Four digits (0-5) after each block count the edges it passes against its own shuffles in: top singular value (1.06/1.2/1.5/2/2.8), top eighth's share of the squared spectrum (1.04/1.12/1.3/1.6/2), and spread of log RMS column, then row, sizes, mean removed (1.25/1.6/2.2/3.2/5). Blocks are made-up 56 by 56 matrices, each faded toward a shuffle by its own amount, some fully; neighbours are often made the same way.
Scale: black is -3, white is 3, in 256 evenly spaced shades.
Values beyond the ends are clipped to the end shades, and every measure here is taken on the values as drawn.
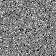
0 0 0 0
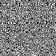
2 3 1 2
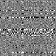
4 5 2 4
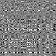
4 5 2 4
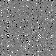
2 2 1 1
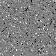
0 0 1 0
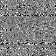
2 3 2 3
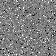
0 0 0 0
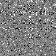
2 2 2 2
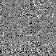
1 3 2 3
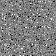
1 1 0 2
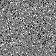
2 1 0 0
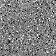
2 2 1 1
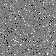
2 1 0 0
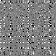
4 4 3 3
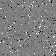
0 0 0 0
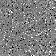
3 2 1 0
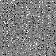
3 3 2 0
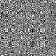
4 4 3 2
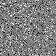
1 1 0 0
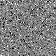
1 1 0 0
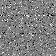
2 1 0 1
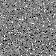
0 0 0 0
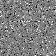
1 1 0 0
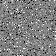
0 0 0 0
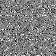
1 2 0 2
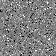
0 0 0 0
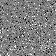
0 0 0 0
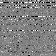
3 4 0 3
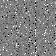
2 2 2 0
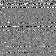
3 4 0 3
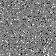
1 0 0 1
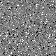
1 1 0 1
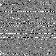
2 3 0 3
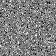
1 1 0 0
